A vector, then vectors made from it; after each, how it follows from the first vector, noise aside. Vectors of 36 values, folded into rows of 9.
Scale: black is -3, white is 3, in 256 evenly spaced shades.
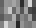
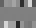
partly zeroed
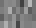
shrunk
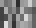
reversed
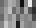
copied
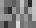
negated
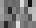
negated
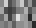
wrapped around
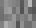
shrunk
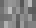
shrunk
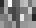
wrapped around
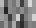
wrapped around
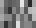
negated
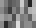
negated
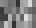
reversed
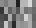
reversed
